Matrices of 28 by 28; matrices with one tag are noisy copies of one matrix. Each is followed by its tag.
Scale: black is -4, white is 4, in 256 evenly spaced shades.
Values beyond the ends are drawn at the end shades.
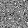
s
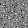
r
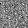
r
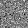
s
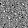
r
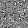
s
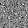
r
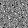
r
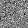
s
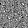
r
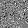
s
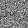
s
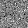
s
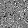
s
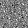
r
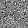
s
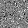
s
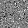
s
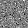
s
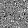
s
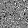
s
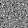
r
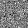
s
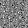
r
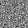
r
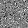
s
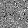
s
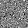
s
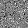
s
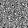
r
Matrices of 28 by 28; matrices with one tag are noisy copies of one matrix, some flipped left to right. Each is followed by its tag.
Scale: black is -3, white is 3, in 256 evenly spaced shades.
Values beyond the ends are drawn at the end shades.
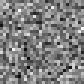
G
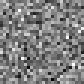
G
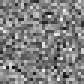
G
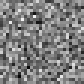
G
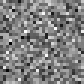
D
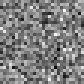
G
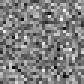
G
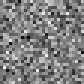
D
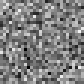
G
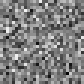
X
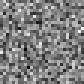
G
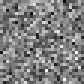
D
